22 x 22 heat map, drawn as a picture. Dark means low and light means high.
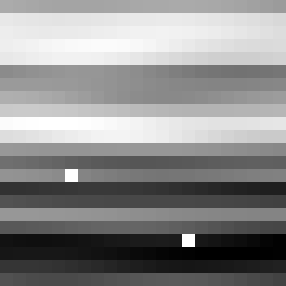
Slope: up to the top. Grain: streaks across. Ninth with the lowest average: bottom right. Lone odd cells: 2, each higher than its neighbours.
